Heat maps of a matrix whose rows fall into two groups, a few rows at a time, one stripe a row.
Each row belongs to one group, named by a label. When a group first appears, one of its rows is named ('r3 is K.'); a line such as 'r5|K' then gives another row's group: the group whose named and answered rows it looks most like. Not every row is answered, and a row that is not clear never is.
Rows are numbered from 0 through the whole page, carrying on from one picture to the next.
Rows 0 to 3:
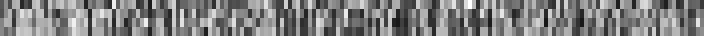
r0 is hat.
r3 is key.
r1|key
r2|key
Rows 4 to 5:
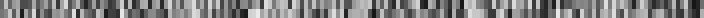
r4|hat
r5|hat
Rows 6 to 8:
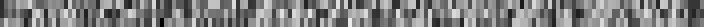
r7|hat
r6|key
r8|hat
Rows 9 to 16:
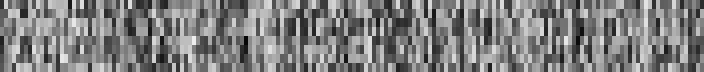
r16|key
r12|key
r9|hat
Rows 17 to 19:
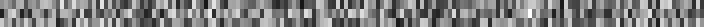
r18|hat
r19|key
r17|key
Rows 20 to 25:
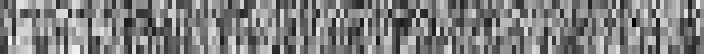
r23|key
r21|hat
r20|key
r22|key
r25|key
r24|key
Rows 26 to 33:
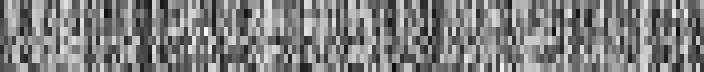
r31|hat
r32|hat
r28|hat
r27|hat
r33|key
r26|hat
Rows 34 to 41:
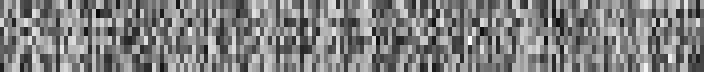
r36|key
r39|key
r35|hat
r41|hat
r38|key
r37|hat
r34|hat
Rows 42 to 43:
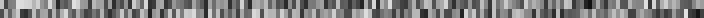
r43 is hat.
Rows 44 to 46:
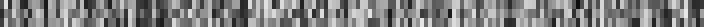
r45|hat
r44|hat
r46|hat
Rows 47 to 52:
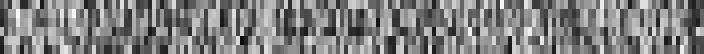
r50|key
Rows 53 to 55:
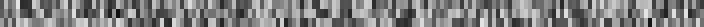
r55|key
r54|hat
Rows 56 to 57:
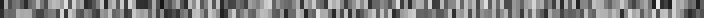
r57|key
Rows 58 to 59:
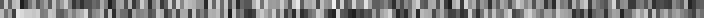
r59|key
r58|hat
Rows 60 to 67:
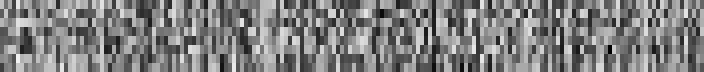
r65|hat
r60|key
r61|hat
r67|key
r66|key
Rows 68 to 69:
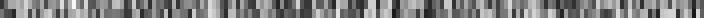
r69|key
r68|key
